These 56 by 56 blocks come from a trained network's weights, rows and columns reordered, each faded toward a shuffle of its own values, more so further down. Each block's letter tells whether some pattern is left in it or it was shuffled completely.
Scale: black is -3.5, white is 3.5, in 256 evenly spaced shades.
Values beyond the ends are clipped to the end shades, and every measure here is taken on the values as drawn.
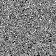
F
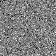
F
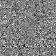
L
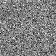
F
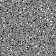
F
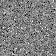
F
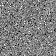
F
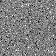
F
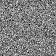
F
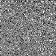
L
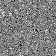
F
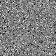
F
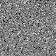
F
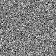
F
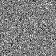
L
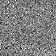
L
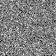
F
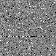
L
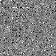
L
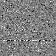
L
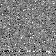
L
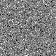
F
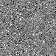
F
